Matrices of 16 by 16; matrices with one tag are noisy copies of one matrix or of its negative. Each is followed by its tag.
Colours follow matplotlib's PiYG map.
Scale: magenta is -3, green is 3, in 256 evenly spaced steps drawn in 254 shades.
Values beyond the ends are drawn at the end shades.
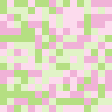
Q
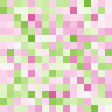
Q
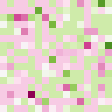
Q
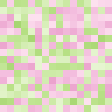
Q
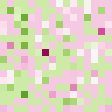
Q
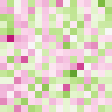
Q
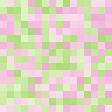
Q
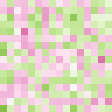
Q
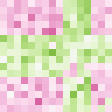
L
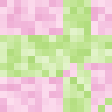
L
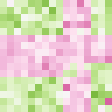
L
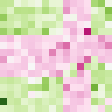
L
